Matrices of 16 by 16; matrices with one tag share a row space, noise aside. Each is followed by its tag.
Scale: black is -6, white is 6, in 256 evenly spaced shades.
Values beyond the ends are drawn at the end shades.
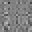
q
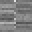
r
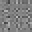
q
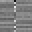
r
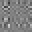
q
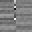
r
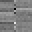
r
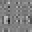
q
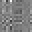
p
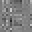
p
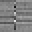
r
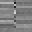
r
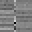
r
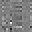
p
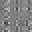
q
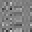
p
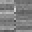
r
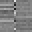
r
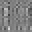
q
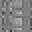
p
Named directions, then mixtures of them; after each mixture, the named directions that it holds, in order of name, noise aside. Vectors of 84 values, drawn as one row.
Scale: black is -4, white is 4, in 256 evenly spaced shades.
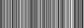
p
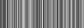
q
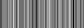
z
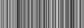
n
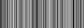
q, z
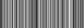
p, z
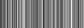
p, q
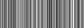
n, z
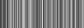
q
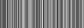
q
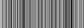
p, q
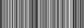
p, z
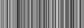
n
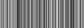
n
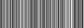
p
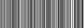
p, z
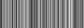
p, z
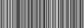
n, p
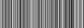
p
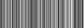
p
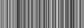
n
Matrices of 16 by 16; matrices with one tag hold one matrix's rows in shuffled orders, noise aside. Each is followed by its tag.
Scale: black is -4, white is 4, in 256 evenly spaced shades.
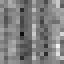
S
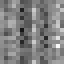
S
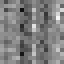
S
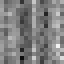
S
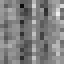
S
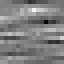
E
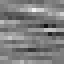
E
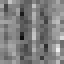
S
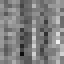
S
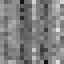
S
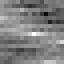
E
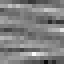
E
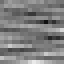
E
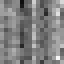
S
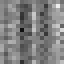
S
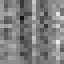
S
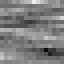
E
